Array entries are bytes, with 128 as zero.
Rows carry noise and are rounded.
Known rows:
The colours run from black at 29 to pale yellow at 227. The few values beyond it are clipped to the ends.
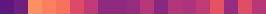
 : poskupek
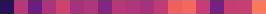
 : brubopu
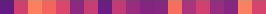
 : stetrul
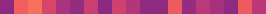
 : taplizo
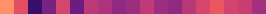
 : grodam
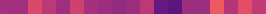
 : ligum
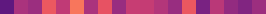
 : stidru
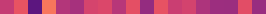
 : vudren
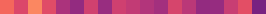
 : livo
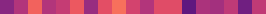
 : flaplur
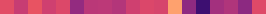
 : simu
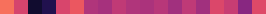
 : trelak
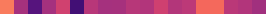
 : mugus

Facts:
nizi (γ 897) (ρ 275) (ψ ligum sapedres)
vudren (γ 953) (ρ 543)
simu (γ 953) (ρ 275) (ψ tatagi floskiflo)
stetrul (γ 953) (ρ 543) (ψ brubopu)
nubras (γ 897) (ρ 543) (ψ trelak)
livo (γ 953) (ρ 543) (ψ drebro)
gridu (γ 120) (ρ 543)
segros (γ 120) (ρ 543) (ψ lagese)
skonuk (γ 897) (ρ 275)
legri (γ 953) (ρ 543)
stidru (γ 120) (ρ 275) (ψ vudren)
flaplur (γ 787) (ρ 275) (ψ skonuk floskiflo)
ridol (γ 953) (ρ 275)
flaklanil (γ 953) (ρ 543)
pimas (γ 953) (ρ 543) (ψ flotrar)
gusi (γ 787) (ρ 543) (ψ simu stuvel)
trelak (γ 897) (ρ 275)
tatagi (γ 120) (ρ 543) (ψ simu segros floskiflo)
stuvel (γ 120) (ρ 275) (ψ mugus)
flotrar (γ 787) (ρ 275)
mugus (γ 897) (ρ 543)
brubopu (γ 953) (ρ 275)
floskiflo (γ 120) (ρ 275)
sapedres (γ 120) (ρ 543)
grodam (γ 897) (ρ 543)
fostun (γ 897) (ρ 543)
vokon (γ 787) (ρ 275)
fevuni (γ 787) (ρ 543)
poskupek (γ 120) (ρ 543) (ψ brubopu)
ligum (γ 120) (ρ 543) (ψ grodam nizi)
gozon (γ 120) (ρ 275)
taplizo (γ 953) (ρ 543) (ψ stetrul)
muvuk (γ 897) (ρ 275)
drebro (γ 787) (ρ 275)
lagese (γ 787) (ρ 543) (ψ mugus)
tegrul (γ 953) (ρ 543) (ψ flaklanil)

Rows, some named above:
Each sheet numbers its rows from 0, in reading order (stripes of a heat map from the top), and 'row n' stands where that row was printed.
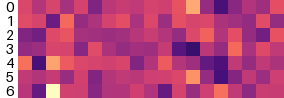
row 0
simu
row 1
vudren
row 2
stuvel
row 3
ligum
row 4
tatagi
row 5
simu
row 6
lagese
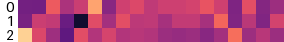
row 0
drebro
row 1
flotrar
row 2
nubras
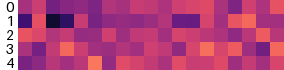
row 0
ridol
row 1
nizi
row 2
legri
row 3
stuvel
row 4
vokon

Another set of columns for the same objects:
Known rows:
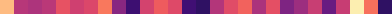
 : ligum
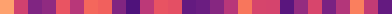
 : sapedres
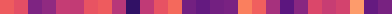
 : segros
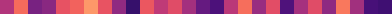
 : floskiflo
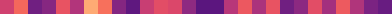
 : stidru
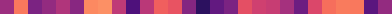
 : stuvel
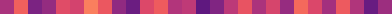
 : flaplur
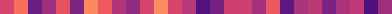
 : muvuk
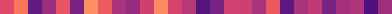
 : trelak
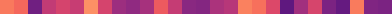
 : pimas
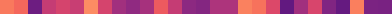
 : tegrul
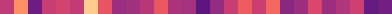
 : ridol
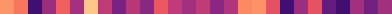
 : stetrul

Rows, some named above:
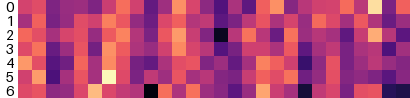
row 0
lagese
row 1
flaplur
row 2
nizi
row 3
trelak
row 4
poskupek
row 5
brubopu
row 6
tatagi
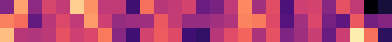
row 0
simu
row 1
taplizo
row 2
ligum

